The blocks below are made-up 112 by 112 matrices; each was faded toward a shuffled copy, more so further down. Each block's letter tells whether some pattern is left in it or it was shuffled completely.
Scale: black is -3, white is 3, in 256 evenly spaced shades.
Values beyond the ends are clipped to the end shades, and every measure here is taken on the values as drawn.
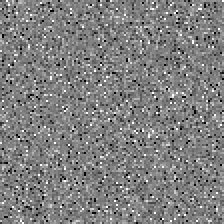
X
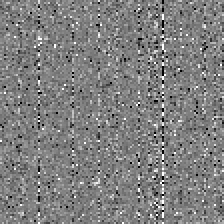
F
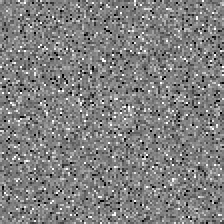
X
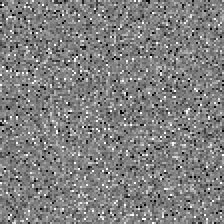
X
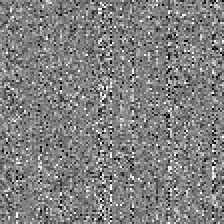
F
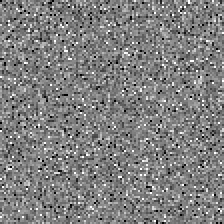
X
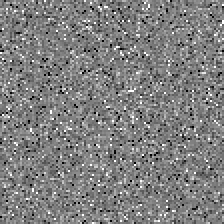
X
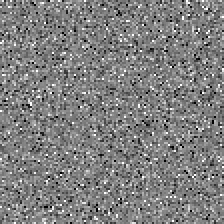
X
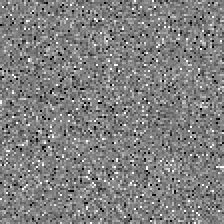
X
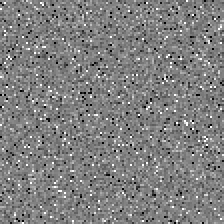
X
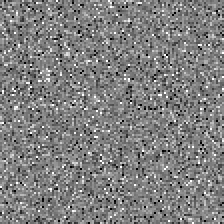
X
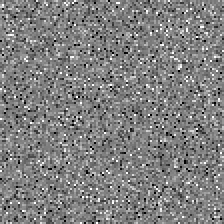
X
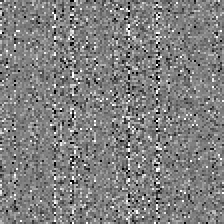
F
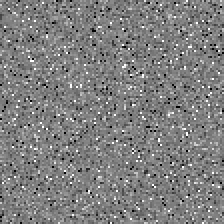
X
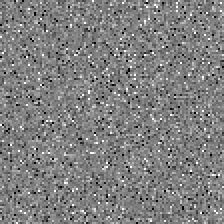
X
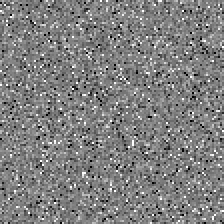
X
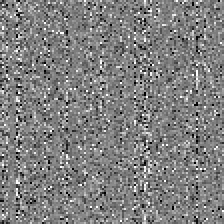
F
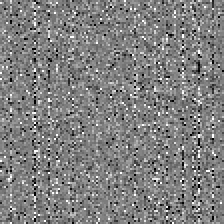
F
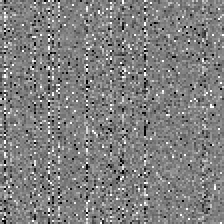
F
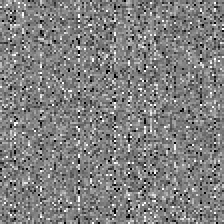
F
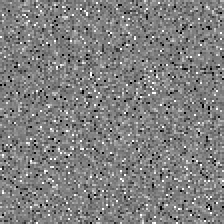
X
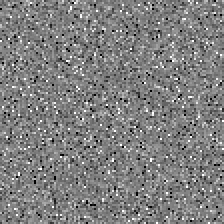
X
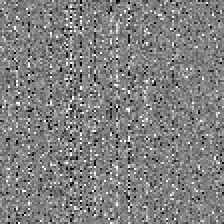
F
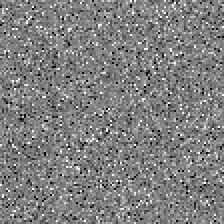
X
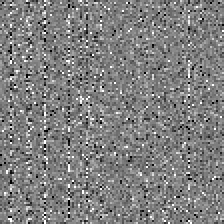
F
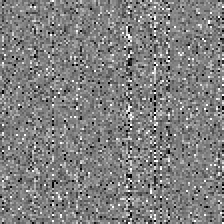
F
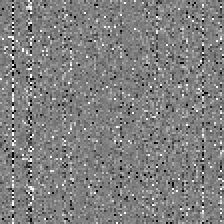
F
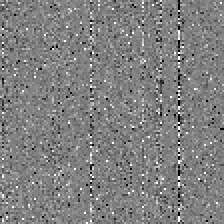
F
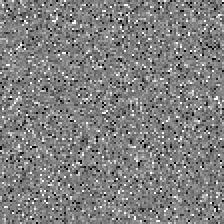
X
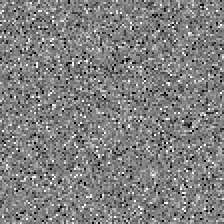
X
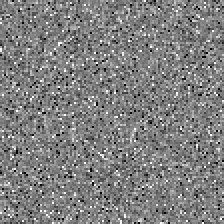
X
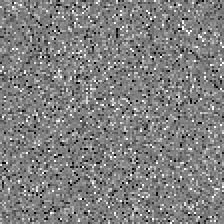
X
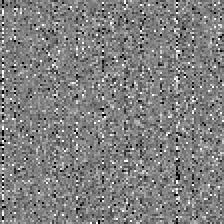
F
